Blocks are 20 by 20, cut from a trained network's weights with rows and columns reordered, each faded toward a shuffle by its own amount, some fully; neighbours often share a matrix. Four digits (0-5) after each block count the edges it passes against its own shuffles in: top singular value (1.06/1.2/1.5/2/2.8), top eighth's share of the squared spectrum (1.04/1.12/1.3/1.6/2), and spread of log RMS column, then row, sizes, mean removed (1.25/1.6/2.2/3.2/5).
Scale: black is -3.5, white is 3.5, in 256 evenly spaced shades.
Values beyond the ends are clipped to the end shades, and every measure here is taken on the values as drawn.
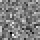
1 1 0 0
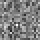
3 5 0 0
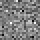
1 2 0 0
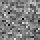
0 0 0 0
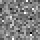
0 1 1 0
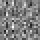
3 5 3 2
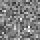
2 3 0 0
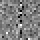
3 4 1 0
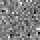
0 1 0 0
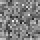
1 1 0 0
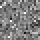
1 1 0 0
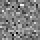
0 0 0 0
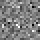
2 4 1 1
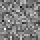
0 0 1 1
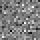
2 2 0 0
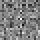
3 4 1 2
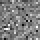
0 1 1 0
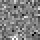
2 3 1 0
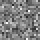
1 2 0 0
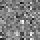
3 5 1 2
